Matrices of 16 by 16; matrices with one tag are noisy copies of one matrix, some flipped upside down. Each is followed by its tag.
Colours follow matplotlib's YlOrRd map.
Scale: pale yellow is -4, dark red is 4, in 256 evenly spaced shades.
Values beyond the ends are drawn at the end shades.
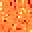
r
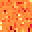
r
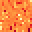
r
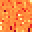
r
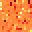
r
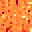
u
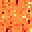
u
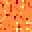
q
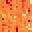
u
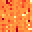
u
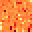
r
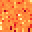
r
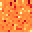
r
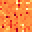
q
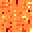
u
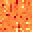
q
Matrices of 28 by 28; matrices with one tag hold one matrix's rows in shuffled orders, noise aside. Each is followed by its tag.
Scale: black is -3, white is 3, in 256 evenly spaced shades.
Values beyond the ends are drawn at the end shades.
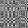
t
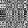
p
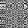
p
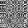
p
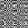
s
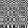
t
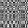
t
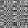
s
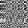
p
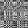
s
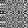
p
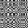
t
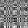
s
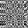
p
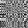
p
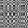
t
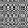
t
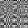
s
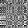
p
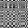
t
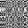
p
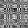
s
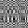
t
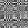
s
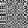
p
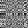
p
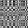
t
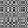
t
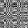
s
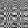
s
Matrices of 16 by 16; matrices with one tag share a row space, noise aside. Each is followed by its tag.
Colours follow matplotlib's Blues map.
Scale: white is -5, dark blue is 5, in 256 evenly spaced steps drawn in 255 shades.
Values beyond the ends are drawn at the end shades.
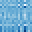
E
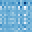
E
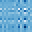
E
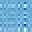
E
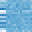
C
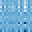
E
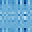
E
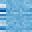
C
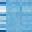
C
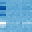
C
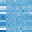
C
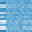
C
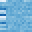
C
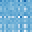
E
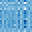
E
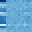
C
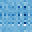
E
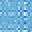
E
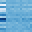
C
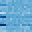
C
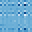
E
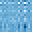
E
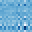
E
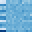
C
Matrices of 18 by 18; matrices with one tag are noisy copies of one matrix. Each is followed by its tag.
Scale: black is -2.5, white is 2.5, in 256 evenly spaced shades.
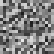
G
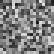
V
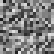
G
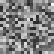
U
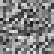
G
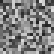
V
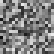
G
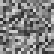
G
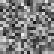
U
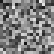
V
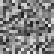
G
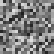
G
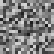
G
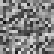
G
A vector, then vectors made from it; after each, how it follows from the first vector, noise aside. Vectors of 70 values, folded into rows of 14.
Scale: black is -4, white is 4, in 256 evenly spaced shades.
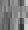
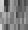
reversed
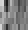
reversed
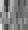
reversed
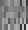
sign-scrambled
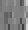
partly zeroed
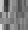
reversed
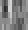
wrapped around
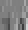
partly zeroed
